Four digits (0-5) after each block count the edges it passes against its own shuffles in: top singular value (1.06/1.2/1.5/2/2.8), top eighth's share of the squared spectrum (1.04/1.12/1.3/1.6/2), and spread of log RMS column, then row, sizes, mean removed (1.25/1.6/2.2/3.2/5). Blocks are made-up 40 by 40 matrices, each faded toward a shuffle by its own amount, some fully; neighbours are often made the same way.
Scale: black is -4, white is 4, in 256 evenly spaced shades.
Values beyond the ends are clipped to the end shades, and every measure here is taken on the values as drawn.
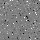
0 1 0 0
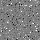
0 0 0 0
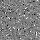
2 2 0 0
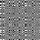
4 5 3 3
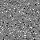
0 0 0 0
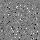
0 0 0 0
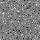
1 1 0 0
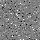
2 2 0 0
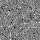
0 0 0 0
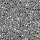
0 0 0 0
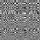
4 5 3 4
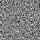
3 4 1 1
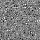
2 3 0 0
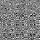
4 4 2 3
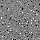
0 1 0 0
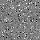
2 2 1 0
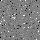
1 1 0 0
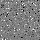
0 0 0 0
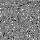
0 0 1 0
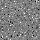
1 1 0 0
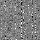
2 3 2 0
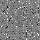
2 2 1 0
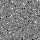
0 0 0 0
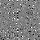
3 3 1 1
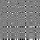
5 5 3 3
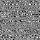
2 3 0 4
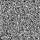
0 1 0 0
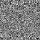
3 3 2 1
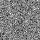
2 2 0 0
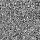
2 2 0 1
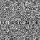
3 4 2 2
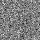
1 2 0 0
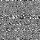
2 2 0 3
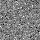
0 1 0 0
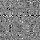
3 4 1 2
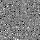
2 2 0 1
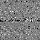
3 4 0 2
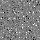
2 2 0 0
